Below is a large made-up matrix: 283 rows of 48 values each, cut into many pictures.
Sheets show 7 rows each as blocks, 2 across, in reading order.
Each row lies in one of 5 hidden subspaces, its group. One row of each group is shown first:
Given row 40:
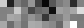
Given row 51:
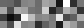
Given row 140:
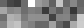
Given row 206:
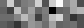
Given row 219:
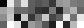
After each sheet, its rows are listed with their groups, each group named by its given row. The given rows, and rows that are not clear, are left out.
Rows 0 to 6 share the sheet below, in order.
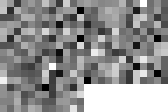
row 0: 51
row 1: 206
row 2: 51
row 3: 140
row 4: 206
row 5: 206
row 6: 40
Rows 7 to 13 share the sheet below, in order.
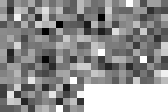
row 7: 219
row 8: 40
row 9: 40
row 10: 140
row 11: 40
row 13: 51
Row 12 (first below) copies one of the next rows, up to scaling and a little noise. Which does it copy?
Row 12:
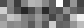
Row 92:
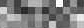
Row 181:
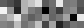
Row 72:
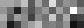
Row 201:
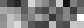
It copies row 92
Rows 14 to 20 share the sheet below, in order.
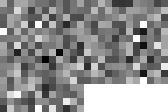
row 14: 219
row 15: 51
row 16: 219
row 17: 206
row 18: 40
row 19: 51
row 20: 219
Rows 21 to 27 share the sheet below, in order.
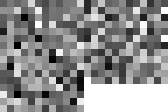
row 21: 219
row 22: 51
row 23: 219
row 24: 51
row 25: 219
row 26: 206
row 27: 140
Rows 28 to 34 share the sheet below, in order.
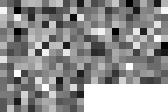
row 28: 140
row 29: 40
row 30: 219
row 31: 140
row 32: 219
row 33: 219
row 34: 40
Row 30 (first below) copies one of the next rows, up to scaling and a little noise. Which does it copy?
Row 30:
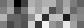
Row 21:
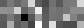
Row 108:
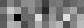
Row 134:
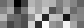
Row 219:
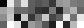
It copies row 134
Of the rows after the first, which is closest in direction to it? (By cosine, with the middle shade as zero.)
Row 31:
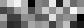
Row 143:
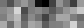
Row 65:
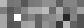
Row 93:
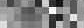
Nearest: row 65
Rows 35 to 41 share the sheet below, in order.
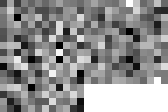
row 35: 219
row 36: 40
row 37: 51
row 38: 40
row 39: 140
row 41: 140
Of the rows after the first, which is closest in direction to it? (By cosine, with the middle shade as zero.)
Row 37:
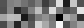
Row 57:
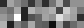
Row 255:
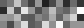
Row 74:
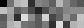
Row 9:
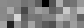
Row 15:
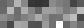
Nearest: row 255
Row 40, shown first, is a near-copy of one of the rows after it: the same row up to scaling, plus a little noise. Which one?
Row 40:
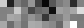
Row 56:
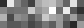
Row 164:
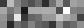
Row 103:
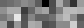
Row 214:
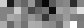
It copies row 214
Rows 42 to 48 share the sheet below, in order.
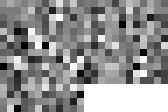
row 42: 206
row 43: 219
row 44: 219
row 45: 51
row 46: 140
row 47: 206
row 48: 51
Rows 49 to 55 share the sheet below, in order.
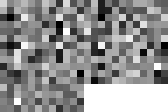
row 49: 51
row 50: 219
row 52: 219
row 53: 140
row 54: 140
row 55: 219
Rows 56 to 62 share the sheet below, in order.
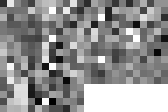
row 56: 40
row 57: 40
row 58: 206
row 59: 40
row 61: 140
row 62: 219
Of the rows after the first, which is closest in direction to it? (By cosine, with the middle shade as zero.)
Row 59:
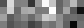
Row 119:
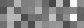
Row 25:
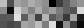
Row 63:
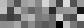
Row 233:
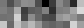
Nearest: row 119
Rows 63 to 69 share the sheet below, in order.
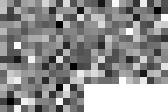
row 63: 51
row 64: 140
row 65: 219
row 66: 40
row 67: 140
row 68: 51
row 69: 51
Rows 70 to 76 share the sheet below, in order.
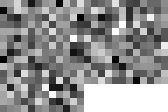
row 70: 140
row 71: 219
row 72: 140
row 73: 140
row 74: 219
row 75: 219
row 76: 206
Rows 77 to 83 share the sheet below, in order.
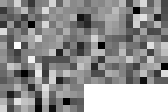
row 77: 140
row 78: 206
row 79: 219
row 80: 219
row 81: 219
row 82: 51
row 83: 219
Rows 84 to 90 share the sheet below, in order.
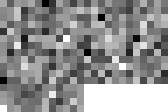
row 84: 40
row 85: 219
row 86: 40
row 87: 206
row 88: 206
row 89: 219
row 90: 206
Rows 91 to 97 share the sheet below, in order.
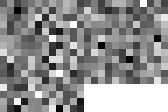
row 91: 219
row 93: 206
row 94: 140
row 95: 206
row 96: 40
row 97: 219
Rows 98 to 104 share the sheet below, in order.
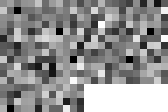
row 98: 140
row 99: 51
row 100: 140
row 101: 51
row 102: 40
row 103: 40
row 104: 219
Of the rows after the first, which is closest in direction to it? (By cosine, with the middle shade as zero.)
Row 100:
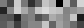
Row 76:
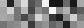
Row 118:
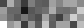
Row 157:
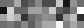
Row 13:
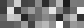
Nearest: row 76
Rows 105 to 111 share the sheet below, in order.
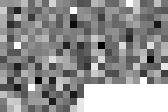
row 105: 140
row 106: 40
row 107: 219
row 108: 219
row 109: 219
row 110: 51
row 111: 140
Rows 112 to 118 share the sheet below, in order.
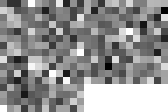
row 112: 140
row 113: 51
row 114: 140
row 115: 40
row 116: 219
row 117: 206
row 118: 206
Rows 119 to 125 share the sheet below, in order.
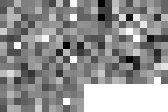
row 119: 51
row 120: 219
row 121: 219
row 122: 40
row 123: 51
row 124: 40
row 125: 219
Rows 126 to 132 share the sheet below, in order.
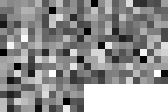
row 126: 206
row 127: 206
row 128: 206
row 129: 219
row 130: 140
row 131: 140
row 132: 219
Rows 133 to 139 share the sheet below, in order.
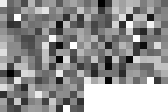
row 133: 219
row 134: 219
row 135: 206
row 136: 206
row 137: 51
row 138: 206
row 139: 219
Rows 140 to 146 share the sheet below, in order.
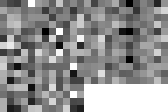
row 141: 40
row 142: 51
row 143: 40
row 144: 140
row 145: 40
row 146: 140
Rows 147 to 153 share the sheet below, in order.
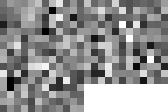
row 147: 206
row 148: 219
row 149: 40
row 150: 219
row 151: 219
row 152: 51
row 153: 206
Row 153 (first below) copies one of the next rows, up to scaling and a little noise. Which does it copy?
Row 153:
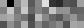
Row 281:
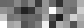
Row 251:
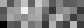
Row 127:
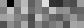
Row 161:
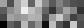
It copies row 127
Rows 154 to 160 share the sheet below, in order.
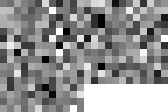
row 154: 206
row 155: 140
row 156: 51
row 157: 51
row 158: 40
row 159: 140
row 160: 40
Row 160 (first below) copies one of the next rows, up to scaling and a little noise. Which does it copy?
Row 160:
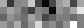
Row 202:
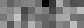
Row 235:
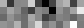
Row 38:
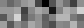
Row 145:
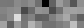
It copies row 235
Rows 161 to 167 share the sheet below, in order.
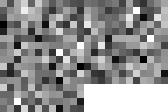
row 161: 206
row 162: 206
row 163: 219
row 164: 40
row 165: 51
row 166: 140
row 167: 219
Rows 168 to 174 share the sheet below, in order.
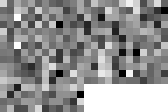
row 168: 219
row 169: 40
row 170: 219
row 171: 219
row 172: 206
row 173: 219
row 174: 51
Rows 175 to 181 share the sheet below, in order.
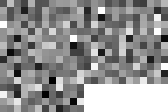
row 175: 206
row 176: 140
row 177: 140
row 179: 219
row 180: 51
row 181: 140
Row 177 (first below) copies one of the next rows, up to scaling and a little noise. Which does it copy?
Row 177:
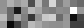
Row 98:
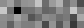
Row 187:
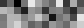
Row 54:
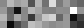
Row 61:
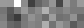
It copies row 54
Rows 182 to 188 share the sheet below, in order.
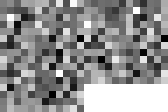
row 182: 51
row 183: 206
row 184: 51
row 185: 51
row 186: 51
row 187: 140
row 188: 40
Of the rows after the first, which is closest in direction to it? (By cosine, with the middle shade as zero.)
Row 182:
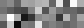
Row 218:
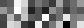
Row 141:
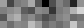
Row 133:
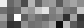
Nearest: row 218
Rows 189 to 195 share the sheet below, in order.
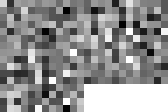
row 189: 40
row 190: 219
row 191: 40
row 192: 206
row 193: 219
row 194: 40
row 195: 219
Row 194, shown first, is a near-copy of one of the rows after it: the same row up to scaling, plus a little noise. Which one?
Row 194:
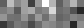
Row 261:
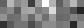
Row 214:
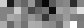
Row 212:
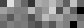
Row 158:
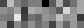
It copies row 261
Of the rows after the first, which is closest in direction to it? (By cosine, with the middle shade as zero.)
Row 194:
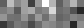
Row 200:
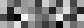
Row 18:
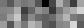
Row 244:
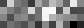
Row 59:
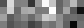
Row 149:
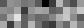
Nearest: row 59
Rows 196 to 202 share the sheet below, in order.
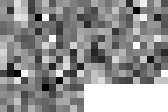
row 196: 219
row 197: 206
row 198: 206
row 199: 140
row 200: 51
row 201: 140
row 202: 40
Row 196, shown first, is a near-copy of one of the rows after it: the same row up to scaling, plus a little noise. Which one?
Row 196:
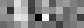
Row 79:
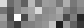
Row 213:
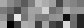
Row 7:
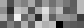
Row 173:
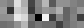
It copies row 173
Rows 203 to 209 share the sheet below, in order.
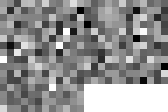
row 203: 51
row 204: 206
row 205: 51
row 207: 219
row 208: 51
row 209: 206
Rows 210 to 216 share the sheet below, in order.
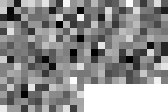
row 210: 51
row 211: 40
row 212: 40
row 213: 219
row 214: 40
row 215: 40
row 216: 206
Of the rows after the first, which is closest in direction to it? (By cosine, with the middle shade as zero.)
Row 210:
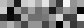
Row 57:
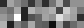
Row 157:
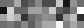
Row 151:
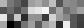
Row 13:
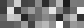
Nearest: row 151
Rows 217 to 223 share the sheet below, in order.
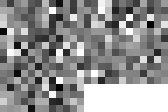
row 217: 206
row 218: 219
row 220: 40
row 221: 219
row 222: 51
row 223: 206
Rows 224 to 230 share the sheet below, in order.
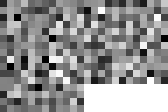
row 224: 219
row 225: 140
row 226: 206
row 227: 51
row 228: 206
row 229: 219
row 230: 140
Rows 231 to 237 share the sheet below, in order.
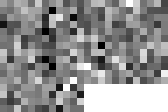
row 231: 206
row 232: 40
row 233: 40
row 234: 219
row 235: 40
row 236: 140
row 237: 51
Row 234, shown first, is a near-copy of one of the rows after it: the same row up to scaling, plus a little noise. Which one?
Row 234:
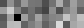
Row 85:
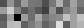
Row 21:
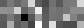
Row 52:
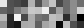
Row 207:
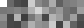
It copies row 85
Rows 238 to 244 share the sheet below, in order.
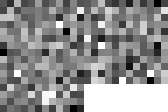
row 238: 51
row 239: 51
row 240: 206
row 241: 140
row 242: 219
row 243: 219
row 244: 40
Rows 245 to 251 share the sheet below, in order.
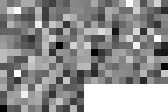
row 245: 219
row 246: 40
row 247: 206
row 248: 140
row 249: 219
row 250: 51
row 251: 206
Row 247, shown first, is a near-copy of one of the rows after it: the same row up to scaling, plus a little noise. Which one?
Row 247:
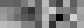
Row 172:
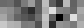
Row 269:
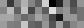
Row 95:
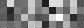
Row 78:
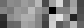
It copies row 172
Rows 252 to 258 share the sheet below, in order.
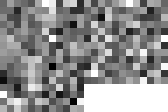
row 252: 40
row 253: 40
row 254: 206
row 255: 51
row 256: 206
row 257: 51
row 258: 140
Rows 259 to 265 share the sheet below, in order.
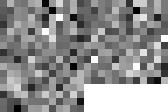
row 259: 206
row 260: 206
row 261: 40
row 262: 51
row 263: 140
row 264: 40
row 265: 140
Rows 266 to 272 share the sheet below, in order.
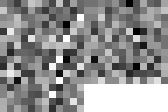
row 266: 140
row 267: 40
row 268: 40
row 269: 206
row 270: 51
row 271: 40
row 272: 206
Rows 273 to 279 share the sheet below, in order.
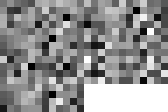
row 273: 219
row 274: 206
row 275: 206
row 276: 51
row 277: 40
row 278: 51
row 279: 206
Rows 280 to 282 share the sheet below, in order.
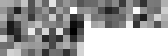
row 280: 140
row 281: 206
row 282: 140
